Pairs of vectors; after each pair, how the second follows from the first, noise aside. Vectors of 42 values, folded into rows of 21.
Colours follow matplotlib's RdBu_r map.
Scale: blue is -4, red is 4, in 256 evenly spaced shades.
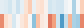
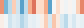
reversed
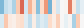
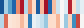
scaled up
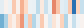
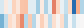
copied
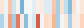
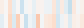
shrunk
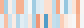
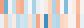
copied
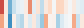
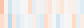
shrunk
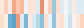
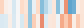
reversed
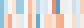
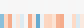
partly zeroed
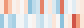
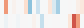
partly zeroed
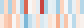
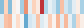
copied
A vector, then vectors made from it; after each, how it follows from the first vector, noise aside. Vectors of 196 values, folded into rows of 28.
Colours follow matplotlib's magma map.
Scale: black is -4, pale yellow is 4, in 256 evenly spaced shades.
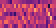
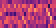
copied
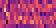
reversed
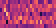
reversed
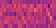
shrunk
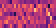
copied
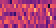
copied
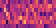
reversed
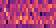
reversed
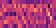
copied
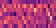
copied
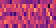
copied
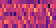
copied
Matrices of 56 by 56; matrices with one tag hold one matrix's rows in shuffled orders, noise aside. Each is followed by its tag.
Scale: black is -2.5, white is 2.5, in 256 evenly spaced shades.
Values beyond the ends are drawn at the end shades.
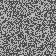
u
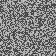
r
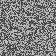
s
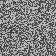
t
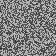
r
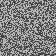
r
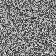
r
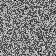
r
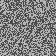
u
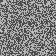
u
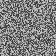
u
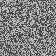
t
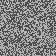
u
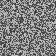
t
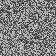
r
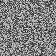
r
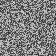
t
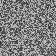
t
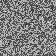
r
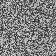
r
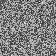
t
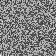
r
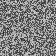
t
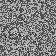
t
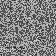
t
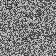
r
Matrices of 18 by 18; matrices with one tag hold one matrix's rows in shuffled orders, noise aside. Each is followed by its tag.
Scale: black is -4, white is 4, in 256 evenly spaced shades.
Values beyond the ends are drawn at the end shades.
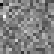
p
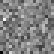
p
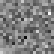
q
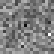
q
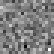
q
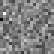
p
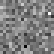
q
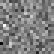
p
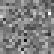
q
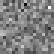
q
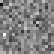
p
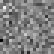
p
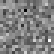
q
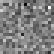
q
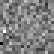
p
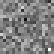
q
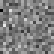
p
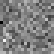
p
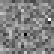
q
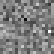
q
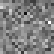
q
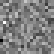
p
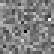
q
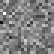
p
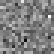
q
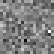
q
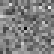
q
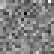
q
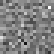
q
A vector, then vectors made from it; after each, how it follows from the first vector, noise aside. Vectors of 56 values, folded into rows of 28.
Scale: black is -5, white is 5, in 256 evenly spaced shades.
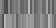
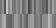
sign-scrambled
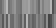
reversed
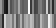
scaled up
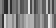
scaled up
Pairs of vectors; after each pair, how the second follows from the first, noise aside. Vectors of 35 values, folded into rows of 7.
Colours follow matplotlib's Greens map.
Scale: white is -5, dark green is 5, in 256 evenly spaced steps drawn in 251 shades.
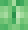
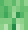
wrapped around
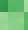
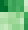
scaled up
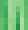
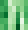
scaled up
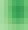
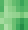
wrapped around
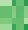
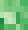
wrapped around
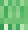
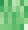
wrapped around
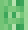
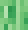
wrapped around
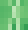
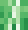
scaled up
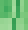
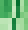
scaled up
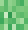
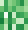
scaled up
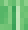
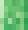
wrapped around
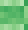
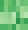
wrapped around
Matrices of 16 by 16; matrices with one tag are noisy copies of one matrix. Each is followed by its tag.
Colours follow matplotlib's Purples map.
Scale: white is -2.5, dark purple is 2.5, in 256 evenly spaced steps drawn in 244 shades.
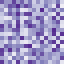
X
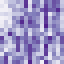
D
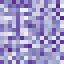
X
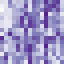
D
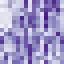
D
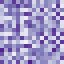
X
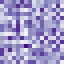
X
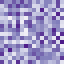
X
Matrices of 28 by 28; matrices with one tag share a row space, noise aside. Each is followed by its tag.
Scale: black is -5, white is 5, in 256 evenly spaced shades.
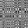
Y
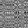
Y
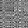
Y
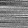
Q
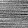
Q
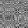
Y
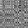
Y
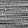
Q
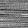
Q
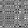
Y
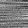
Q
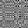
Y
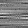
Q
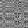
Y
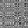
Y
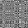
Y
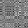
Y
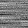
Q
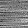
Q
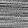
Q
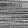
Q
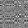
Y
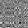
Y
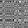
Y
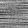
Q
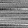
Q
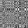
Y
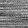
Q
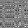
Y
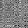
Y
